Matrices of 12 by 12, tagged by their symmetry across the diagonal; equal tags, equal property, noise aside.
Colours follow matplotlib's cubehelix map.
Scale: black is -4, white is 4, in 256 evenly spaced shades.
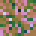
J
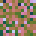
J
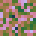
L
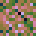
L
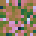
J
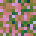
L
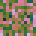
L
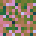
J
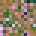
J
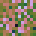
L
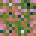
L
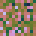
L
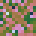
J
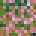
L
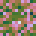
L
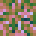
J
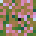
L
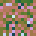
L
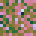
L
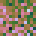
J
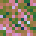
J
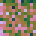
J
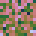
L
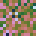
J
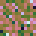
J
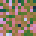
J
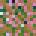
J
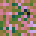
L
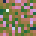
L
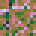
J
